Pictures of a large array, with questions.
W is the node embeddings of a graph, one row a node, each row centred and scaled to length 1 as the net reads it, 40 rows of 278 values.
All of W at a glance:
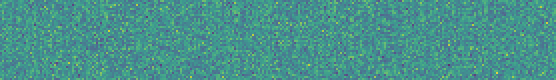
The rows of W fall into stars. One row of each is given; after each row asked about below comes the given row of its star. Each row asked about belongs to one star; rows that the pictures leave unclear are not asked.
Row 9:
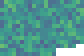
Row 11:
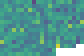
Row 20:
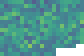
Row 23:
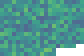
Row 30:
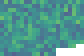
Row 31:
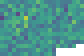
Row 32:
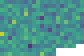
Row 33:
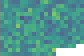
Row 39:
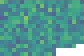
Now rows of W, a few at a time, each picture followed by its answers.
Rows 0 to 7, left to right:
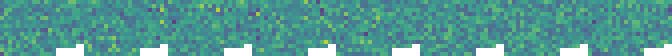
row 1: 9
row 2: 39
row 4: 31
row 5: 39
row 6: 33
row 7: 30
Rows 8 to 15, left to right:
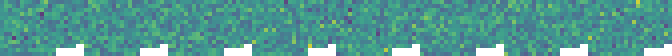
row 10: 32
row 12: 23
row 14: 9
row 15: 23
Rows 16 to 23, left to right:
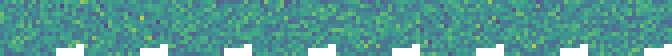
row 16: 30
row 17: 39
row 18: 31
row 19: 23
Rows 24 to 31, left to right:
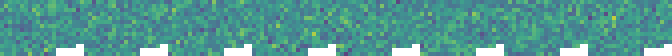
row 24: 23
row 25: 39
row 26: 9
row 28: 20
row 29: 33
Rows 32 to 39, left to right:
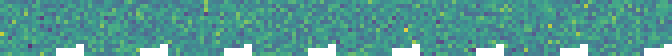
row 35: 11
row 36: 11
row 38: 31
